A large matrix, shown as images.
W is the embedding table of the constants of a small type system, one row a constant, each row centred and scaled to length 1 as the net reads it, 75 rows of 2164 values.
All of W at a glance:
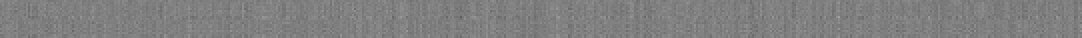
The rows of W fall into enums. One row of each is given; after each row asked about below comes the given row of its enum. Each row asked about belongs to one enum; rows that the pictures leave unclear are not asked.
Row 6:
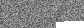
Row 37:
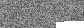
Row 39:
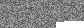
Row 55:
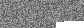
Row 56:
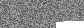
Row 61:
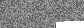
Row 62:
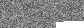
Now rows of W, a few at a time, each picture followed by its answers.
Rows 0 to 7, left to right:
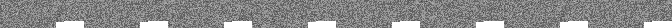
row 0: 6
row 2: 37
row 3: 56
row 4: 55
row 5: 62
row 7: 55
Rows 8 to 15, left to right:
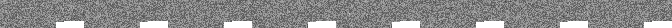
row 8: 37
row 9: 62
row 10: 55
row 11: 61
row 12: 61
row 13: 39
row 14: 62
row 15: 55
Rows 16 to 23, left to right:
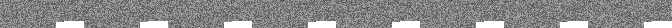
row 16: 55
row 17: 61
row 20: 39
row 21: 55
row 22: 62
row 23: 62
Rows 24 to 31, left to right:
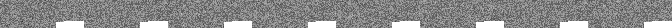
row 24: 56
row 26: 61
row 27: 62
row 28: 62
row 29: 37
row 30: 55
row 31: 61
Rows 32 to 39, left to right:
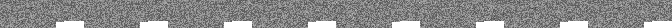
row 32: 39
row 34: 55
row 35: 39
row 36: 56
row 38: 39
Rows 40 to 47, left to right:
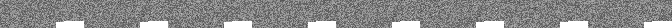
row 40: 56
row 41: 6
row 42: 61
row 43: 55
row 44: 6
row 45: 6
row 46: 39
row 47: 37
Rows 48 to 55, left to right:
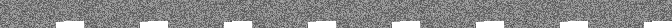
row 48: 56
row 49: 61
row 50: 55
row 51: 61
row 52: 61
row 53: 61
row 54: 56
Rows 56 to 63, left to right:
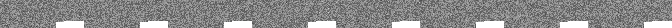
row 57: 55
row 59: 6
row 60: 56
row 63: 61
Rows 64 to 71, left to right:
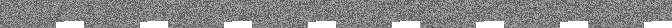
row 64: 6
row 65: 56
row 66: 37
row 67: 55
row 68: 55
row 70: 39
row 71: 61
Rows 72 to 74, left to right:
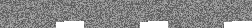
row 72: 39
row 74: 61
